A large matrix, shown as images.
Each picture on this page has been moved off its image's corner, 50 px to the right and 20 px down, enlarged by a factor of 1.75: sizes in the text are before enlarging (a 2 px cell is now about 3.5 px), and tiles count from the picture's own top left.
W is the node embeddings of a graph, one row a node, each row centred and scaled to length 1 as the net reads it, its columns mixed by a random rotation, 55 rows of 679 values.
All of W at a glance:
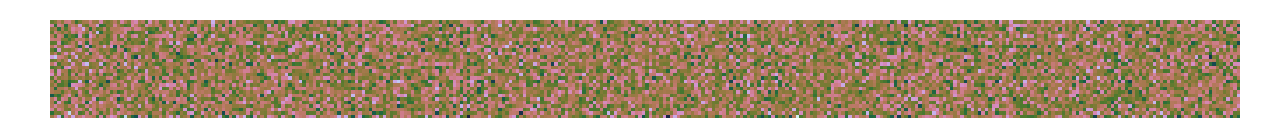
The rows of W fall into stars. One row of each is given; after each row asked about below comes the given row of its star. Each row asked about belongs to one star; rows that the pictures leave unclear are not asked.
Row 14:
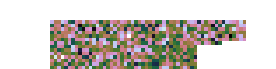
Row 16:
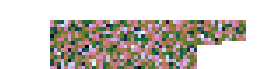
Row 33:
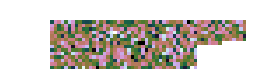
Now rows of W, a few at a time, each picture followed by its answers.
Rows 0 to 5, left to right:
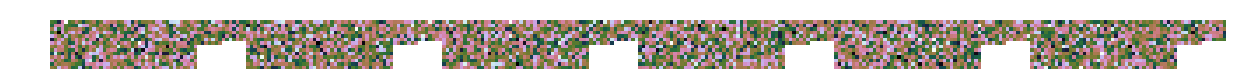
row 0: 16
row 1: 14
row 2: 16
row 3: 16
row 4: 14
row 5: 33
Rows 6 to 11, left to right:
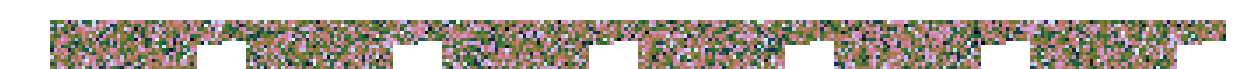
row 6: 16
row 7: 33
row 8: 16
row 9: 16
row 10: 16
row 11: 33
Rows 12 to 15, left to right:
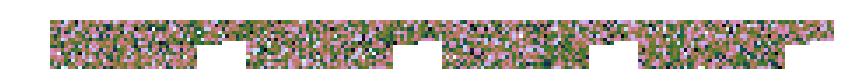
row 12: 16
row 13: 16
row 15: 14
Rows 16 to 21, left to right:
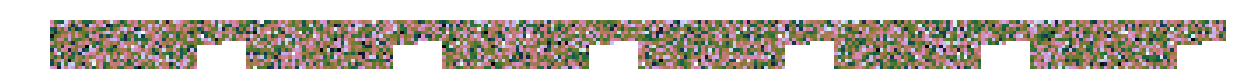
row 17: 14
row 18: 14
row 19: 33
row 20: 33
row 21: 33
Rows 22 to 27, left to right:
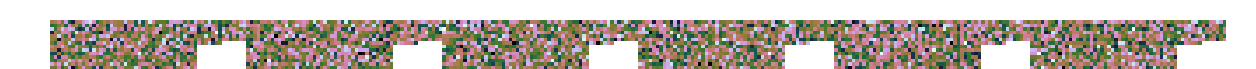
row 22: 14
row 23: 16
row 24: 33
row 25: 33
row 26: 14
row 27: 16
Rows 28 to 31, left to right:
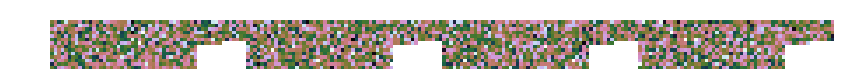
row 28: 16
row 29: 33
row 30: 16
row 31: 33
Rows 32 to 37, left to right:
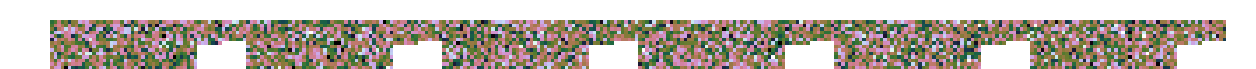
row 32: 14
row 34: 16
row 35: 16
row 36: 16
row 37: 33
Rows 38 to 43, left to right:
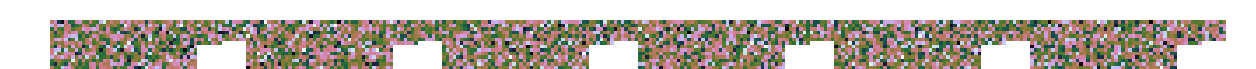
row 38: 16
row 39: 33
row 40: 16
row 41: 33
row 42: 16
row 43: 14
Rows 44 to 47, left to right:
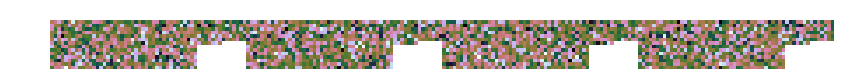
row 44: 33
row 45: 33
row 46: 16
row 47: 33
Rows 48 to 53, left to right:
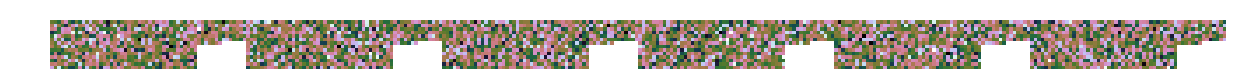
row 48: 14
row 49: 33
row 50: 16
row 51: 33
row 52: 14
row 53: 14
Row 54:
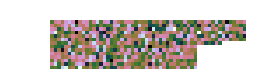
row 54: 33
